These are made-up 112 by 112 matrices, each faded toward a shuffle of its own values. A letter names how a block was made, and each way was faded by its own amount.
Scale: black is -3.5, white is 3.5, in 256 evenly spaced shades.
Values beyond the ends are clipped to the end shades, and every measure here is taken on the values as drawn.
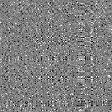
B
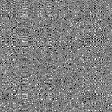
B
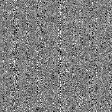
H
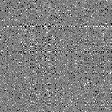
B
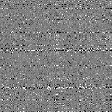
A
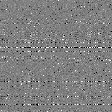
A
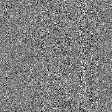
H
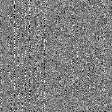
H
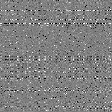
A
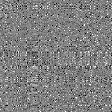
B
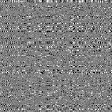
A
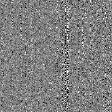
H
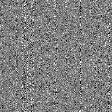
H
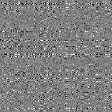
A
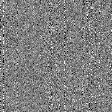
H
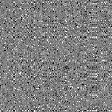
B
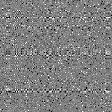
B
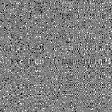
B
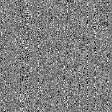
H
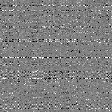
A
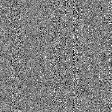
H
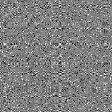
B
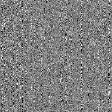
H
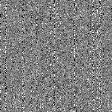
H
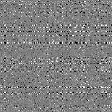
A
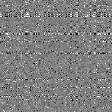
A
